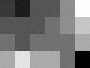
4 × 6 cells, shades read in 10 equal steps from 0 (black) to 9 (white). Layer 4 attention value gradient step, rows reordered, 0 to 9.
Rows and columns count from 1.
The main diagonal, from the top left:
2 3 4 6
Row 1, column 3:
3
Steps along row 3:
down up same same up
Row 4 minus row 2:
3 5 3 2 -1 -7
